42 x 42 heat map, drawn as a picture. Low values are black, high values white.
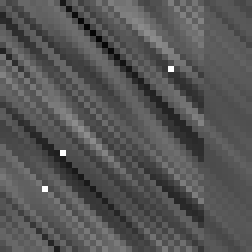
No single row or column stands out from its neighbours. Streaks slant down to the right. There is no overall slope. Three lone cells stand out, each far higher than its neighbours. The distribution is heavy-tailed on both sides. Neither half mirrors the other. The right part is calmer, past a seam about 80% of the way across.
